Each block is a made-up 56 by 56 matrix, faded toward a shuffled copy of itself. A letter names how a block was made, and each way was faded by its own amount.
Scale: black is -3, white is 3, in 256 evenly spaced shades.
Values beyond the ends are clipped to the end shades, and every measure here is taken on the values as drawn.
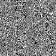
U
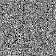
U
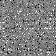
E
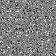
E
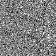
U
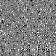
E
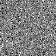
U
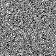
U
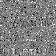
E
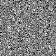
U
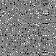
E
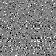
E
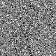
U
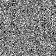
U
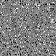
E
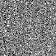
U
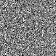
U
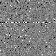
E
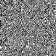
U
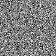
U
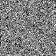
U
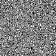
U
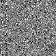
U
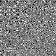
E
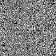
U
